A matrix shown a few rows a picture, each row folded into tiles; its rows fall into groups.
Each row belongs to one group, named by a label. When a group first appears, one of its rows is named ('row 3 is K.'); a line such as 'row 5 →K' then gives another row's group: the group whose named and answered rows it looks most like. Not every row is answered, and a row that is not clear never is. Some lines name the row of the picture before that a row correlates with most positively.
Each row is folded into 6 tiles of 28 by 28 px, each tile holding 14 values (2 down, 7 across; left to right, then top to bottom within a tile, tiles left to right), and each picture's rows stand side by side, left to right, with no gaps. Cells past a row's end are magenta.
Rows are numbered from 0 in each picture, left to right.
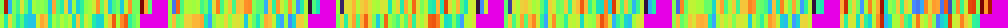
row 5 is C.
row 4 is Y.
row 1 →Y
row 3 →Y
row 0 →C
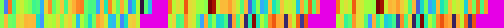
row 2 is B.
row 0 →Y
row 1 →B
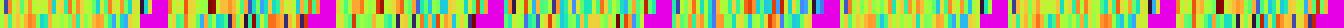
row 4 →Y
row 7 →B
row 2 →B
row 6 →Y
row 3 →C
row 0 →Y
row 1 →B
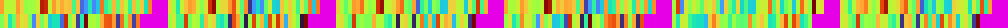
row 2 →B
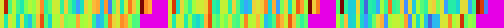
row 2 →C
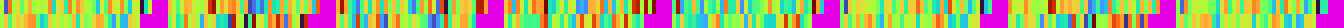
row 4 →C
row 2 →C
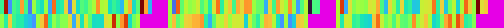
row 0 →C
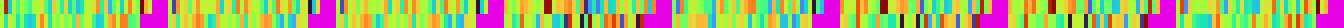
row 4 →Y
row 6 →B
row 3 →B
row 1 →Y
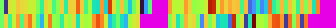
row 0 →Y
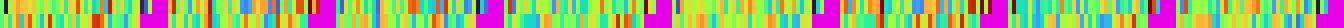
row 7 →Y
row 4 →Y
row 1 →C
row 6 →C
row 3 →C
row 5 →C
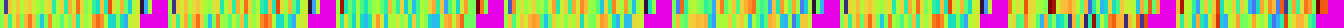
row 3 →Y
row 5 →Y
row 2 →C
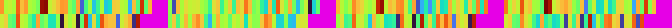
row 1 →Y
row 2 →B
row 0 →B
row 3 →B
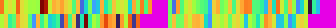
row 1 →Y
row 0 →B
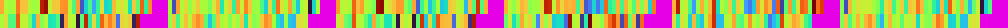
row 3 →B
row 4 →C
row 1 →Y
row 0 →B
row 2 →B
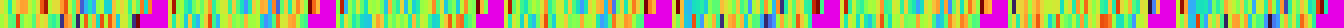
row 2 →C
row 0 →B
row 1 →C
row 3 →C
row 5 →C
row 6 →Y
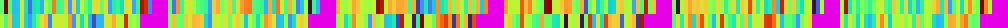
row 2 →B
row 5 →C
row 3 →B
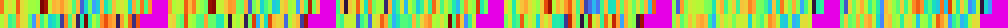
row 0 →B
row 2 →C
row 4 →Y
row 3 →B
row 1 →B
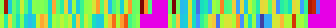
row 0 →C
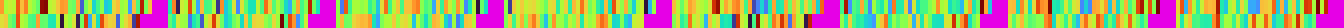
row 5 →C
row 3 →Y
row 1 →C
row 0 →B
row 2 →Y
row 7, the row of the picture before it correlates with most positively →0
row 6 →C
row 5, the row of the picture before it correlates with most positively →0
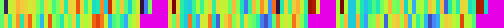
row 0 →Y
